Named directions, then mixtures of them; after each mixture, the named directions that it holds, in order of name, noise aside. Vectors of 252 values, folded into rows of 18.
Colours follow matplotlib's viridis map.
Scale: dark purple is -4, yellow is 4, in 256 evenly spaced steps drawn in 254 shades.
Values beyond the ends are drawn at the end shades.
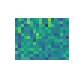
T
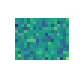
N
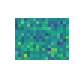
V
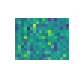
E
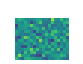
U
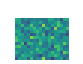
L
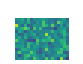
N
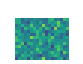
L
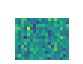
E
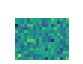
N, U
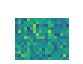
E, T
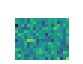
N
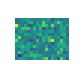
N, U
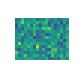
V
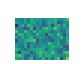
N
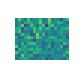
L, T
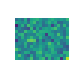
N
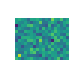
N, U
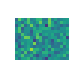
T, U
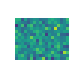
L, N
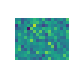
E, N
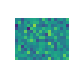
E, N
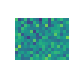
T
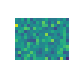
N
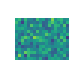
U, V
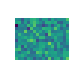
E, N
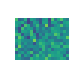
T
